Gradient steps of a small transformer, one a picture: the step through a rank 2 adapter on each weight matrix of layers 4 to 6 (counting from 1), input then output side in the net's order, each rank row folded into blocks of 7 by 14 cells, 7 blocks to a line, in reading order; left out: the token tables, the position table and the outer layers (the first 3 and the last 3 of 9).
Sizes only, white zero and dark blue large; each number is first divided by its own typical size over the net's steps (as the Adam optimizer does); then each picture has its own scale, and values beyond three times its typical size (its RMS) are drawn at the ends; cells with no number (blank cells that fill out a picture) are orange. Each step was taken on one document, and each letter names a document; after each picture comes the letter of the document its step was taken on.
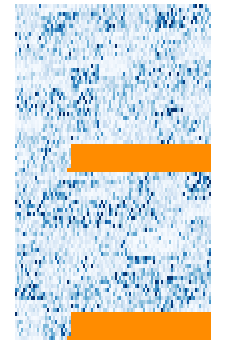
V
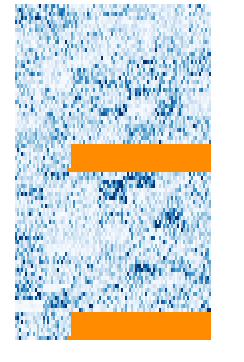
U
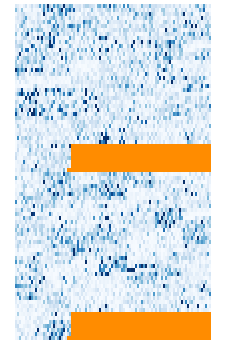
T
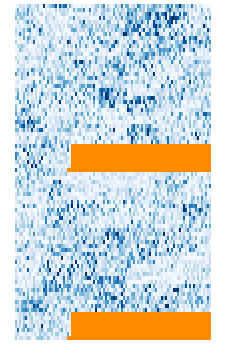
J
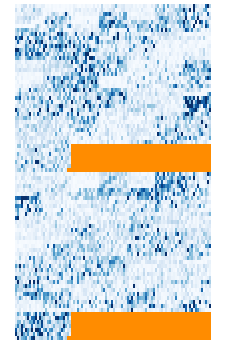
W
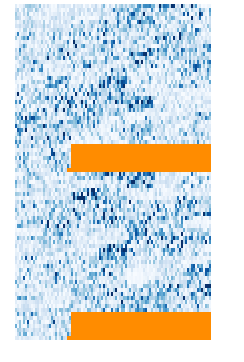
J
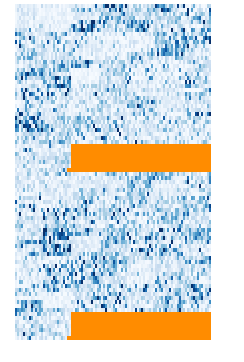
J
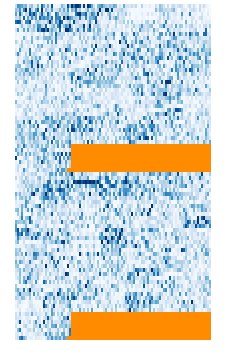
U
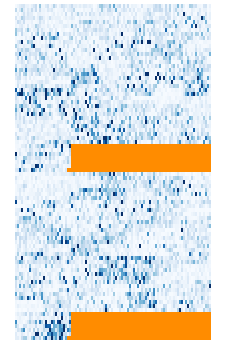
T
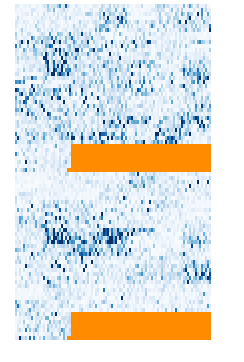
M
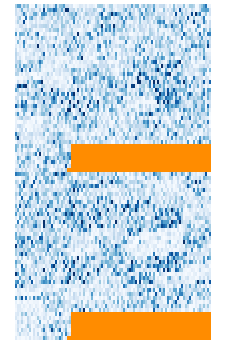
V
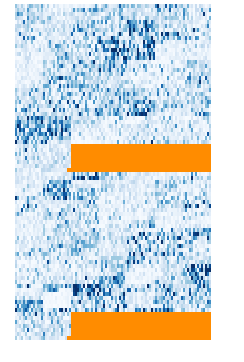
J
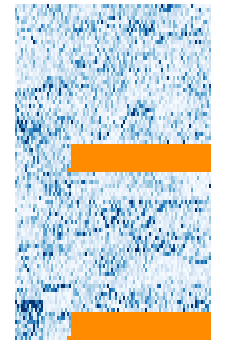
J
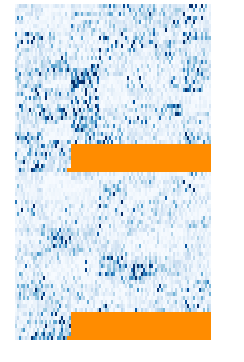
T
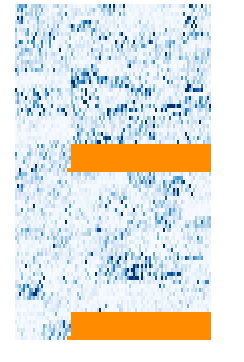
T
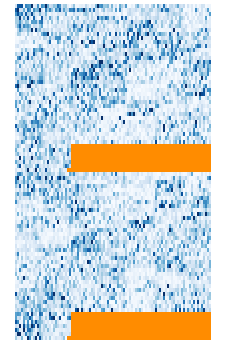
J
